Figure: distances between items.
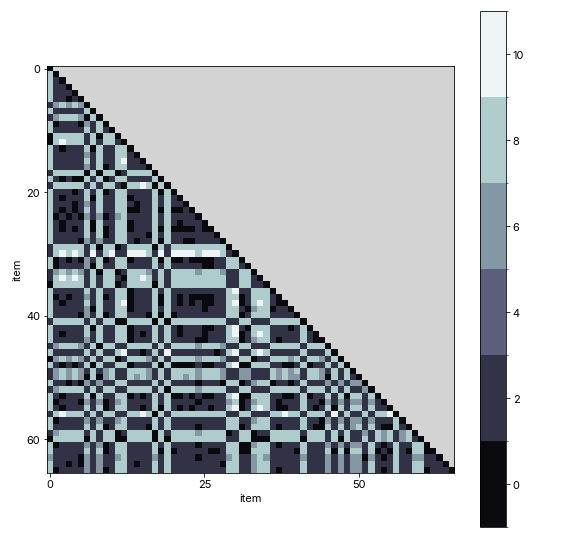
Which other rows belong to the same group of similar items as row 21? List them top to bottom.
1, 2, 3, 4, 5, 7, 9, 10, 13, 14, 15, 16, 18, 20, 22, 23, 24, 25, 26, 27, 28, 31, 32, 36, 37, 38, 39, 40, 42, 43, 44, 46, 48, 51, 53, 54, 55, 57, 58, 61, 62, 63, 64, 65
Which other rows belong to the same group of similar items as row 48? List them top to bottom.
1, 2, 3, 4, 5, 7, 9, 10, 13, 14, 15, 16, 18, 20, 21, 22, 23, 24, 25, 26, 27, 28, 31, 32, 36, 37, 38, 39, 40, 42, 43, 44, 46, 51, 53, 54, 55, 57, 58, 61, 62, 63, 64, 65
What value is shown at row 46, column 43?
2
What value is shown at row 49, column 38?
8
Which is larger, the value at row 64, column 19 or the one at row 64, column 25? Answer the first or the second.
the first
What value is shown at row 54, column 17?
8
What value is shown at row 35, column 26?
8
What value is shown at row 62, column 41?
8
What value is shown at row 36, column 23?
2
